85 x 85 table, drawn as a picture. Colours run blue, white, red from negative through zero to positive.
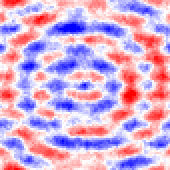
No lone cell stands out from its neighbours. Concentric rings centre on the centre. Stripes running across repeat 9 times from top to bottom. No single row or column stands out from its neighbours.
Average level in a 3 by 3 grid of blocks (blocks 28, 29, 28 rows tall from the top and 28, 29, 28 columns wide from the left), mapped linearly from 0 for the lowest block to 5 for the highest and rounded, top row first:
3 1 2
2 0 5
2 2 2
